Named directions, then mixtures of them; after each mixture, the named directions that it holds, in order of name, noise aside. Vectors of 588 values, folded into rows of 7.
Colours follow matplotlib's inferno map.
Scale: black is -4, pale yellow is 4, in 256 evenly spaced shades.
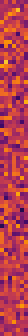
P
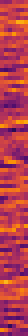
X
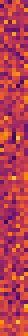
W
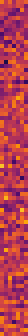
P, X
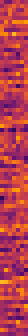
W, X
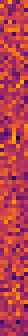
W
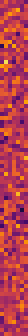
P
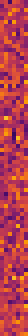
P, W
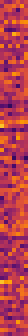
P, W, X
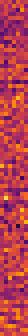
P, X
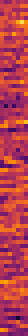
X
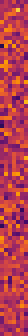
P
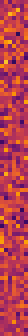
P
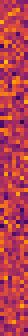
P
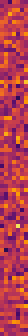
P, W, X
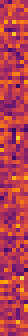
W, X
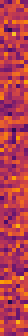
W, X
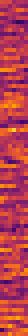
X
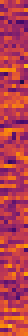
W, X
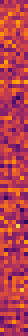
P, X
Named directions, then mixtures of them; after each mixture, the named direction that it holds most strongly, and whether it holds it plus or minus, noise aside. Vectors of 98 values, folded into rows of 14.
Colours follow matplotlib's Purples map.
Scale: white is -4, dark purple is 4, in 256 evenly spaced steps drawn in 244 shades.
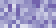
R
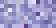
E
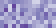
R, minus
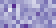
R, minus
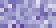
R, minus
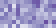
R, plus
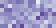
E, minus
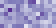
E, minus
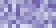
R, plus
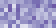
R, plus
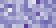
E, plus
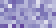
R, minus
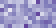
E, plus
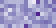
E, plus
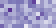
E, minus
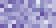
E, minus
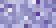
E, plus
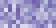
R, plus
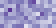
E, minus
